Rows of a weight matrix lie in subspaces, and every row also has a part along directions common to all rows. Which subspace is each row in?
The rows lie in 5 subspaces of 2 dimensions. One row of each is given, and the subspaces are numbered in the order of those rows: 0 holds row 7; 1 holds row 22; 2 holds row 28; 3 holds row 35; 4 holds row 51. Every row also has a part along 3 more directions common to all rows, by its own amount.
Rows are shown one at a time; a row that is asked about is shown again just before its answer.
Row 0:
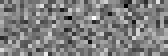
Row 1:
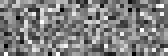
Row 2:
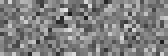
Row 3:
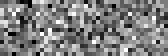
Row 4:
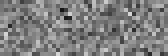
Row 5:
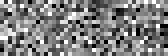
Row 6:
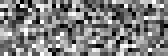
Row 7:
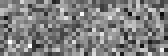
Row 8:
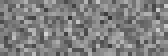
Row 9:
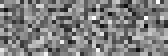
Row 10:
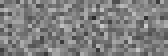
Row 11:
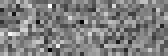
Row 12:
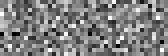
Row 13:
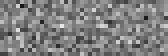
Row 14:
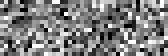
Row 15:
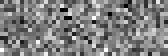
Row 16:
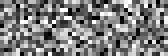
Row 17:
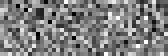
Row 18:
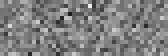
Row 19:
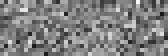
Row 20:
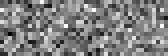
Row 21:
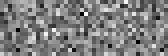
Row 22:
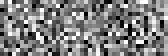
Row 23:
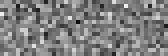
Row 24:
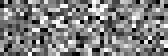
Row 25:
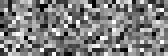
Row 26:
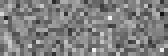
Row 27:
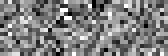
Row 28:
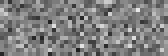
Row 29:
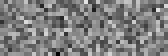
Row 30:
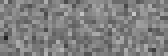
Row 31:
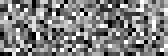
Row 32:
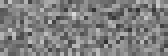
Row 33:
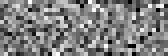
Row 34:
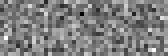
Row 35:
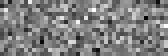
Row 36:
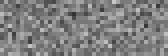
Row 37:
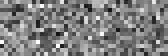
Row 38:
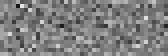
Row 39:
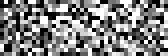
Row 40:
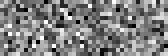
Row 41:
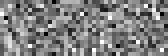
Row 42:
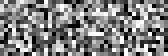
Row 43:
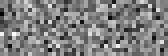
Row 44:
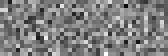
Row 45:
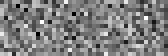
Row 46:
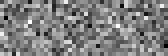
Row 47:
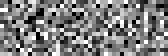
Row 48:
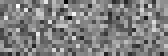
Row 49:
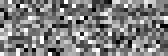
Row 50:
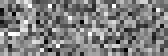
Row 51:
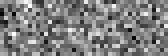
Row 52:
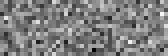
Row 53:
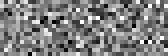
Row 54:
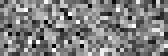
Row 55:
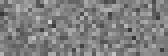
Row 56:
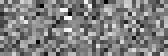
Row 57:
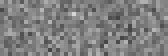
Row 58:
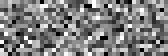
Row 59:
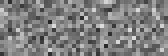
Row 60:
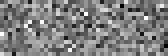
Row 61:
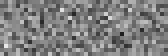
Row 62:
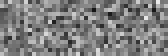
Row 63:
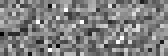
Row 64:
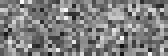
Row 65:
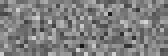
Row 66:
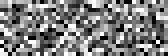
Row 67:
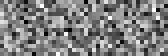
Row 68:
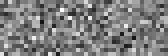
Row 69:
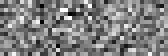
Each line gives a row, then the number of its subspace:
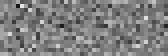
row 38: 1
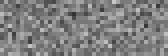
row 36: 3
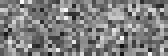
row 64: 0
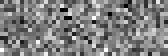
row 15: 3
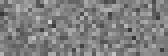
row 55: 2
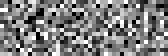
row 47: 1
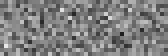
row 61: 2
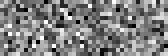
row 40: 0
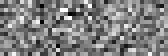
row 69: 2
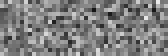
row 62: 3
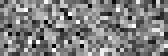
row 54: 0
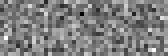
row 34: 0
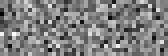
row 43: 4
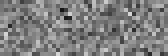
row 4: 0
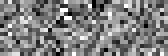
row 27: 0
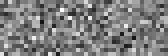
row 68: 2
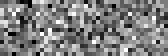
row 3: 4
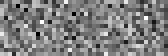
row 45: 1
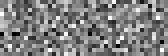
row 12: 4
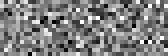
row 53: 3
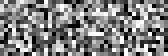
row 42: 0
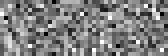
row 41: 0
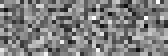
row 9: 3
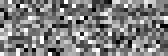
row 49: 2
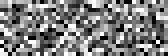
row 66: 4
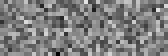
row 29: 2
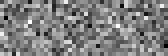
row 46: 1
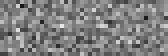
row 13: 1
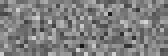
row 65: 2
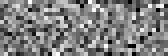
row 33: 2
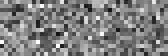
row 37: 4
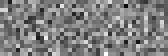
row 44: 1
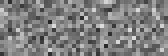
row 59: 2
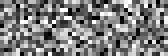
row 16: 3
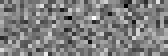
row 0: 3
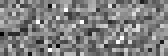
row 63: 4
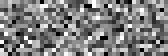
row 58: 4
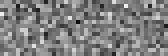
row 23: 2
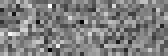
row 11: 4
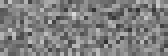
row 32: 3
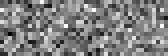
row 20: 4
